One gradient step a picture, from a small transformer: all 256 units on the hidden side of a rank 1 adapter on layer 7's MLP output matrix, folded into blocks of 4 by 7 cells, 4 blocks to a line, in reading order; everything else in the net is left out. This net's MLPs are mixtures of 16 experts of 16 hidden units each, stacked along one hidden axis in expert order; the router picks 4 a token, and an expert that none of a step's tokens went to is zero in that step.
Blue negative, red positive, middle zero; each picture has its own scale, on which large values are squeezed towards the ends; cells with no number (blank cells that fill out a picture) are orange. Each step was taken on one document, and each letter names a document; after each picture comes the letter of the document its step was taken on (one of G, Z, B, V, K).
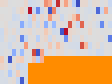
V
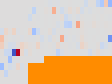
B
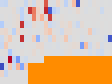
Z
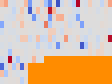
Z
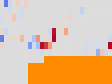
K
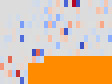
V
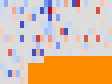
V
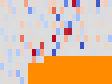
V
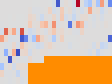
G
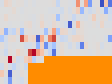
G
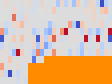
B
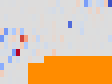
G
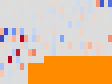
G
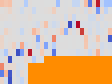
B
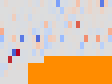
B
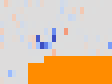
K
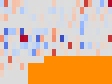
G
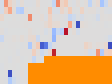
K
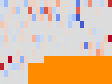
Z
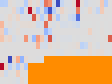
Z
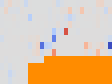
K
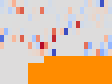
K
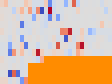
V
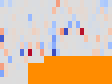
B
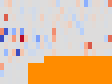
G
